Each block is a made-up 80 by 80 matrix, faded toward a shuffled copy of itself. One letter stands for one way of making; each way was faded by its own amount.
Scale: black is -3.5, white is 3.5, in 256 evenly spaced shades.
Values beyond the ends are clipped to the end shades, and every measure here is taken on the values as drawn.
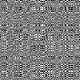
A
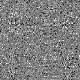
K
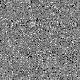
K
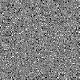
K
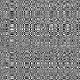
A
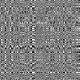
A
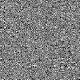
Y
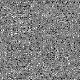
K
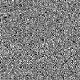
Y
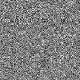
Y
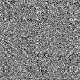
Y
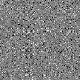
K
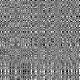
A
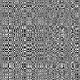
A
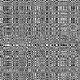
A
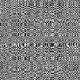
A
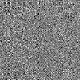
Y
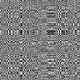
A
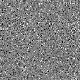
K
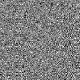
Y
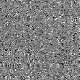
K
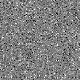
K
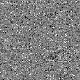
K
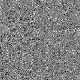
K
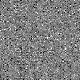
K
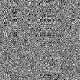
Y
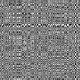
A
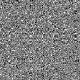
Y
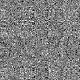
Y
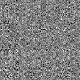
Y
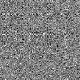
Y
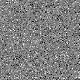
K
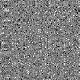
K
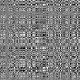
A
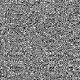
Y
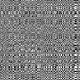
A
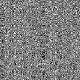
Y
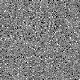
K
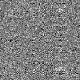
Y
